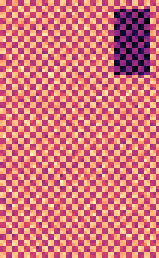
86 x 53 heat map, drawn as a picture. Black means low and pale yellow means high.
The top right is the ninth with the lowest average. The field is checkered. An odd patch, lower than its surroundings, sits in the top right.
